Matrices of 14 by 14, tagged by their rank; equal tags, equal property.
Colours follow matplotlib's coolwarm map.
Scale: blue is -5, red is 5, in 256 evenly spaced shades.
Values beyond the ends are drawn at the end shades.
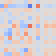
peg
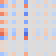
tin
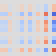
tin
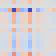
tin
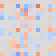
peg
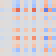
tin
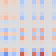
tin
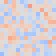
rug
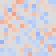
rug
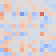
peg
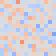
rug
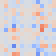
peg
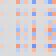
tin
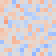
rug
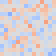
rug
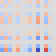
tin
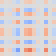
tin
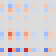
tin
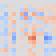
peg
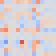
peg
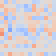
peg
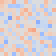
rug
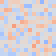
rug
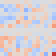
peg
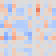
peg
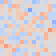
rug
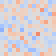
rug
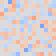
rug
